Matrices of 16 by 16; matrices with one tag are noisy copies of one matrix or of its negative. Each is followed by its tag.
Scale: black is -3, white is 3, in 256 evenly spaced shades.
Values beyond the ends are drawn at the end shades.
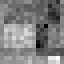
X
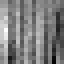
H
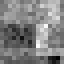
X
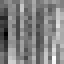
H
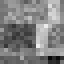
X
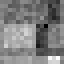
X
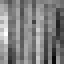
H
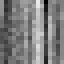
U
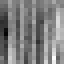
H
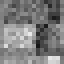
X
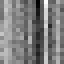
U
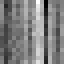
U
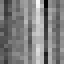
U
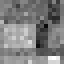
X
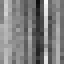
U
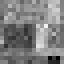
X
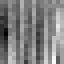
H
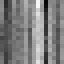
U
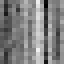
U
